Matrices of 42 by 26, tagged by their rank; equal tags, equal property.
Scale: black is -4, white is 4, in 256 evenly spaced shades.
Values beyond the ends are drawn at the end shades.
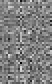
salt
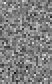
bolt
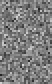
bolt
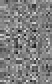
salt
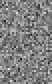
bolt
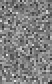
bolt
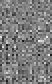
salt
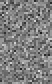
bolt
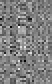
salt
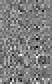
salt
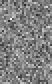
bolt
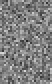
bolt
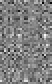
salt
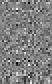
salt
